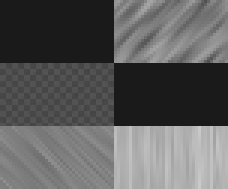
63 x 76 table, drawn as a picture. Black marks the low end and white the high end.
It is made of 3 by 2 panels. Panel 1,1: very low, flat. Panel 1,2: middling, slanting up to the right. Panel 2,1: low, checkered, faint in contrast. Panel 2,2: very low, flat. Panel 3,1: middling, slanting down to the right, faint in contrast. Panel 3,2: high, streaked downward, faint in contrast.
